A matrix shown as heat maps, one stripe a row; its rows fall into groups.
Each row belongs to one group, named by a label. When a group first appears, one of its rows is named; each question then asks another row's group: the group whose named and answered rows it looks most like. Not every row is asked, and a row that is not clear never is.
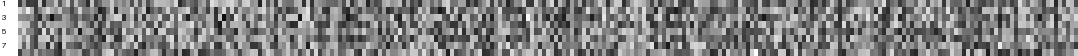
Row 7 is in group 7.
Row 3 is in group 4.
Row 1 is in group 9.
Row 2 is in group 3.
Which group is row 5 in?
7
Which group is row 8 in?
4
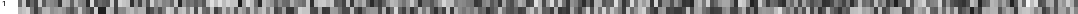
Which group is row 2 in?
3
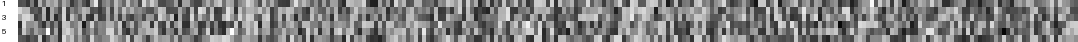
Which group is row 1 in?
9
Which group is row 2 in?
7
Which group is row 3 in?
7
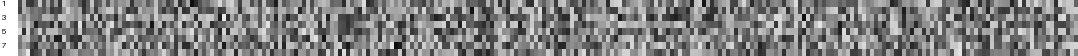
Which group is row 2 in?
4
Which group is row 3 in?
3
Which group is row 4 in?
4
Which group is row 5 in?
3
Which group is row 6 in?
7
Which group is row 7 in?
4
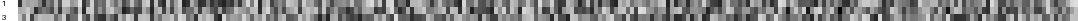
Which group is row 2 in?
4
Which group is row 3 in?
3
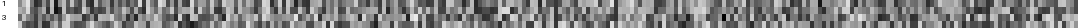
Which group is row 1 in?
7
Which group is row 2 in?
7
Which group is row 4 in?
9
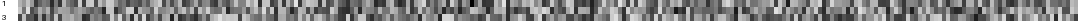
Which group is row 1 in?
4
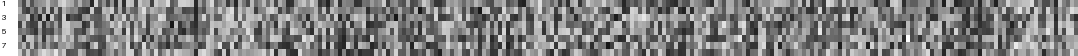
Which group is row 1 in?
3
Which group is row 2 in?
9
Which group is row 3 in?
7
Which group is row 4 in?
9
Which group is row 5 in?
9
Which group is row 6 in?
3
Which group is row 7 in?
9
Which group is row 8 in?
3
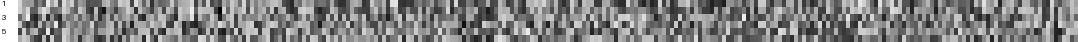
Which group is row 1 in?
3
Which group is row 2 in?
3
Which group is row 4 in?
9
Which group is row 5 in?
4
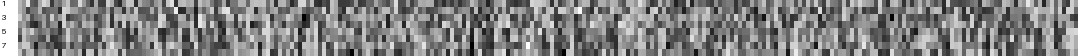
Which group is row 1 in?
3
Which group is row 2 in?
9
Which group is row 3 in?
7
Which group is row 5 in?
4
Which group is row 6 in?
4
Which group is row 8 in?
4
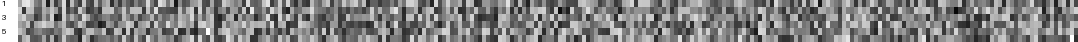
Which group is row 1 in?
7
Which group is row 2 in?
3
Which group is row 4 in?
3
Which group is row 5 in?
9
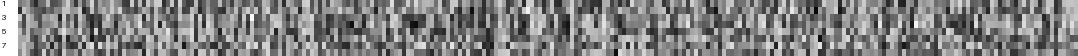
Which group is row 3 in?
3
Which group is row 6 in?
7
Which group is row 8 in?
7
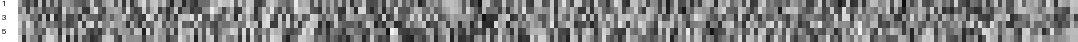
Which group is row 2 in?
9
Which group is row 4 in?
4
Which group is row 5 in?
3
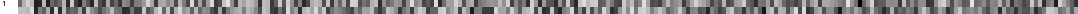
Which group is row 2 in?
4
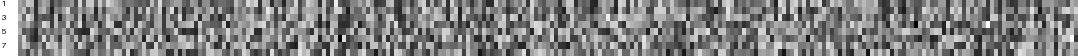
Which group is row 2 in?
4
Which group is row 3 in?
4
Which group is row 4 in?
3
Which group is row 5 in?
9
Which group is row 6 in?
7
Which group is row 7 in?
3
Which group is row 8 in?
9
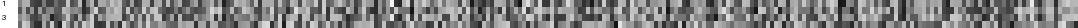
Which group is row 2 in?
9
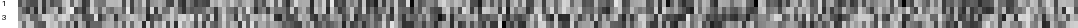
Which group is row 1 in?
9
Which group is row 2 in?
9
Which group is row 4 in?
3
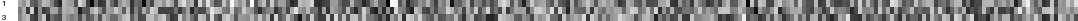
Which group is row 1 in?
3
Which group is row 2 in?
9
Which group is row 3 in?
7
